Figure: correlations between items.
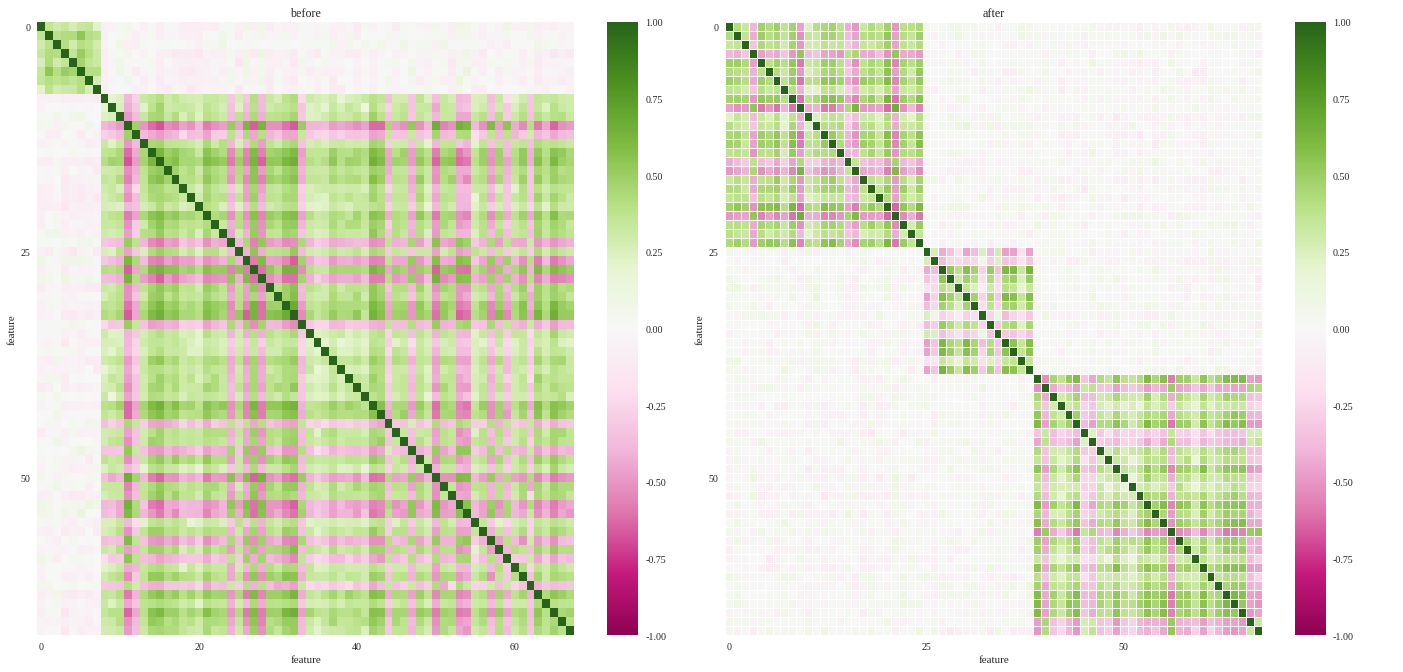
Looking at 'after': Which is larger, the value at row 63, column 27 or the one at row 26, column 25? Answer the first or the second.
the second
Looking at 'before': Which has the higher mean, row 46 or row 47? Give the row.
46
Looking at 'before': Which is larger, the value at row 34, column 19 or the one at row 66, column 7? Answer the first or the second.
the first
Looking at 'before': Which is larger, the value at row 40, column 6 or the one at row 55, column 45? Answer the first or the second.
the second
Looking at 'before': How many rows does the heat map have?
68
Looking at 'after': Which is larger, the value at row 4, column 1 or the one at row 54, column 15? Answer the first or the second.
the first
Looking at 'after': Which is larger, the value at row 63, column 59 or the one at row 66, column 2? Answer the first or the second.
the first
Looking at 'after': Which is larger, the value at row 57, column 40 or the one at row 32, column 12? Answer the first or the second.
the second
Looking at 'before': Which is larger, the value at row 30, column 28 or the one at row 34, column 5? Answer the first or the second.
the second
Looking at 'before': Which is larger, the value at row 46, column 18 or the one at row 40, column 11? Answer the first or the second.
the first
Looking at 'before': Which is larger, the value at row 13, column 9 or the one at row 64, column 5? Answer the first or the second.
the first
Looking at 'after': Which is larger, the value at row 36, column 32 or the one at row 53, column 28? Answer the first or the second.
the second
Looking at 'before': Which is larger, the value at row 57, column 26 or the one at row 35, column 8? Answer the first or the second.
the first
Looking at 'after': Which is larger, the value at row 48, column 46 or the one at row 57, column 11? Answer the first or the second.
the second
